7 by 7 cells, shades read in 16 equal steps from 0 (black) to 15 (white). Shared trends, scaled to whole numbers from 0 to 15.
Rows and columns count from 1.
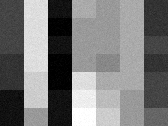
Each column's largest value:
4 13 1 15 12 10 6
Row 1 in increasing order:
1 3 4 9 10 10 13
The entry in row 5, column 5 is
10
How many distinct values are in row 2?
6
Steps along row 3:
up down up same up down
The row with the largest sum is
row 7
